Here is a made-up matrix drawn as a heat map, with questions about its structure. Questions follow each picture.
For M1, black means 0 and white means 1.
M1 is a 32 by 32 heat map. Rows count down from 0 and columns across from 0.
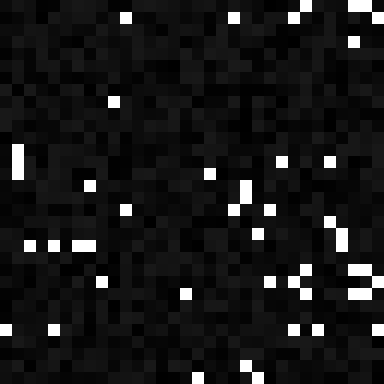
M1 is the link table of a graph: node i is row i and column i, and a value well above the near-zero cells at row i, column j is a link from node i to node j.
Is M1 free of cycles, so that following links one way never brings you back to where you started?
yes
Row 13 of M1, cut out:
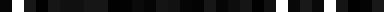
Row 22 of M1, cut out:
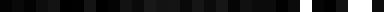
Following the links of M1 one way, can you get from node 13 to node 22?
yes
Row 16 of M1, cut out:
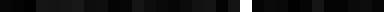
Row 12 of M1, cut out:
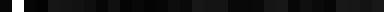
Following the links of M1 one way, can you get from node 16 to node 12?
no
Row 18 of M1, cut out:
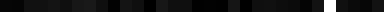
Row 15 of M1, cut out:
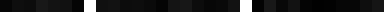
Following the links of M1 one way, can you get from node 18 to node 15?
yes
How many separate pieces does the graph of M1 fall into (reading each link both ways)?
3
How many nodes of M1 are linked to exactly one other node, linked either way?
7
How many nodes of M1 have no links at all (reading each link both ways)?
2
